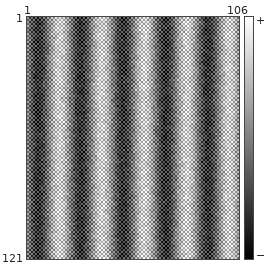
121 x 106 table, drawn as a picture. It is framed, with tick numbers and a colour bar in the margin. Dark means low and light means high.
There is no seam. No overall slope runs across the table. Stripes running up and down repeat 5 times from left to right.
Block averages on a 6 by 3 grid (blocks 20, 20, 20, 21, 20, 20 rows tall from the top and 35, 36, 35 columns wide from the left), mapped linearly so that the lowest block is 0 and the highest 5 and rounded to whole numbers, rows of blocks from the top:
035 | 035 | 035 | 035 | 035 | 035
